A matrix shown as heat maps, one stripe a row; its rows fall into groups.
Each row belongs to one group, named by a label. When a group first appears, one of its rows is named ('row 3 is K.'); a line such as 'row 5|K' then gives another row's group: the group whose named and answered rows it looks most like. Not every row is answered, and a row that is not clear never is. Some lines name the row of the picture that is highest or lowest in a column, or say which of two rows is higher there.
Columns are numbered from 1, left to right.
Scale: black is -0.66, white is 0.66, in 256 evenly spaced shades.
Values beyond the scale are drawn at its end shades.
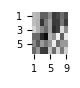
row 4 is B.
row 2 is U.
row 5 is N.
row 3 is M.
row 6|B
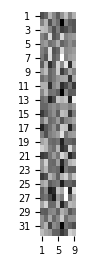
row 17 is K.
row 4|N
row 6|N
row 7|N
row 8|B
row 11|U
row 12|U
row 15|K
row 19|U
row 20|M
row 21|K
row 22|M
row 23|U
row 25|U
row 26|B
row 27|B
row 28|M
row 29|K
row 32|M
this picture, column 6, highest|7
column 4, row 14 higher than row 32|Yes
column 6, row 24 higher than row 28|Yes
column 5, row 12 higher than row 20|No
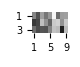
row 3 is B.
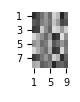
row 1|K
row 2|K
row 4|M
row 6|M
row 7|K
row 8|U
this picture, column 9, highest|3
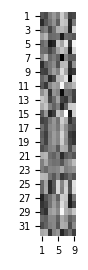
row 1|K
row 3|B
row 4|U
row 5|B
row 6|B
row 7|U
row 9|K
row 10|B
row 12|U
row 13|U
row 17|K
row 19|K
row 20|K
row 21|U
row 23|N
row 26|B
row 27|K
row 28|K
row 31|K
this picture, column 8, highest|14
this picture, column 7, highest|15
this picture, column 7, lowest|13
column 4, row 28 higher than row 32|Yes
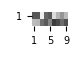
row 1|N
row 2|U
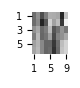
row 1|B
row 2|B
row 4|M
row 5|M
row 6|M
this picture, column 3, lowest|2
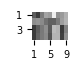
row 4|K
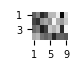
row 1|B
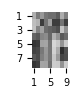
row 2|U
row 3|M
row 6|K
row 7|K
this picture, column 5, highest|2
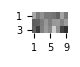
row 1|M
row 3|K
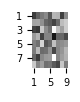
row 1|K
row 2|M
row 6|M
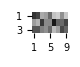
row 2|U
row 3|K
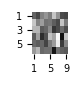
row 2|M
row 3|U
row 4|B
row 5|B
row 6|U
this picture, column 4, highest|1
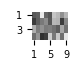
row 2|K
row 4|B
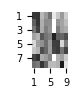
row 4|U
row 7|N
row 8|B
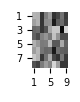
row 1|U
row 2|U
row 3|B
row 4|K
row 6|U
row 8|K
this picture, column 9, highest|3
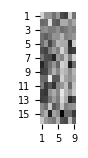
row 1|M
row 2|N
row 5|B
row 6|K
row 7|B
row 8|K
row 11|B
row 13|K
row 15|U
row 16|M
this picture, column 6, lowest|15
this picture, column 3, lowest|15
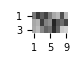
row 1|B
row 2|U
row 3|M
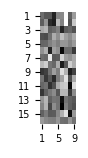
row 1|B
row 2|B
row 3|U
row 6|U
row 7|N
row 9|K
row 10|B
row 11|B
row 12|K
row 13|U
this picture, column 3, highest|7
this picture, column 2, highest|8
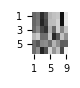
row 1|B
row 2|B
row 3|B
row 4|M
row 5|K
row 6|B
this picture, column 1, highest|4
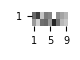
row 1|N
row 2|M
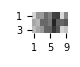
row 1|M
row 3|M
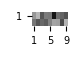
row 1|U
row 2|B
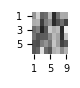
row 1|M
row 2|U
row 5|K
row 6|N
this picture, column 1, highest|2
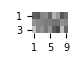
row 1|K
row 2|M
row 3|M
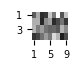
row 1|B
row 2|U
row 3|M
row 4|K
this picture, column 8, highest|3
